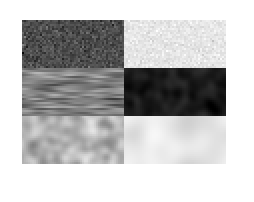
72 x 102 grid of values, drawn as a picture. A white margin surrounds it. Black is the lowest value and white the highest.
The table splits into 3 rows of 2 panels. Panel 1,1: low, fine-grained. Panel 1,2: very high, fine-grained, faint in contrast. Panel 2,1: middling, streaked across. Panel 2,2: very low, blotchy, faint in contrast. Panel 3,1: high, blotchy. Panel 3,2: very high, smooth, faint in contrast.
